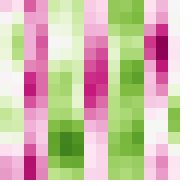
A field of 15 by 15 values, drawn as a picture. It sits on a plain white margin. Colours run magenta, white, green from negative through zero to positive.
Stripes running up and down repeat 3 times from left to right. The ninth with the highest average is the bottom middle. No overall slope runs across the table. There are no lone odd cells.
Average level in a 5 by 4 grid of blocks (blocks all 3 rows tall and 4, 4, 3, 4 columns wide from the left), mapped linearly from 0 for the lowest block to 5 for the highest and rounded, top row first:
1342 / 2331 / 1333 / 2544 / 0542
